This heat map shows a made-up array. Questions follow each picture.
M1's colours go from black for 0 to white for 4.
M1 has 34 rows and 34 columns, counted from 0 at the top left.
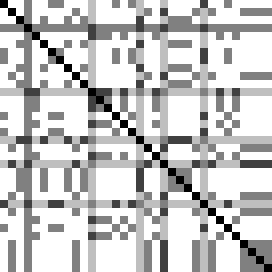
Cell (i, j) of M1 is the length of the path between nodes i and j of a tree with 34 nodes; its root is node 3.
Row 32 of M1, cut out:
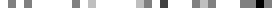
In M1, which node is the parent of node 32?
20
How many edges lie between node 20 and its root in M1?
1
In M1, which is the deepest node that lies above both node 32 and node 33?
20
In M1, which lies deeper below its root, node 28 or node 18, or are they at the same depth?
the same depth
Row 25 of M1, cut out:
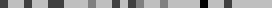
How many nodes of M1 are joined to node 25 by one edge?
7
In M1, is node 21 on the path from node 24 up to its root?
no
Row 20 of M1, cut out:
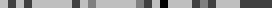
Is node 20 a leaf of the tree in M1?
no
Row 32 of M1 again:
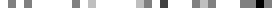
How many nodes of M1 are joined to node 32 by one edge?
1
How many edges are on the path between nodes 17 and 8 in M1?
1
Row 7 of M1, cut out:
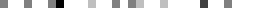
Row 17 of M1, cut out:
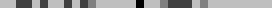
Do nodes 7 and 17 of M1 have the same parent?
no
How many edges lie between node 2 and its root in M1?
2
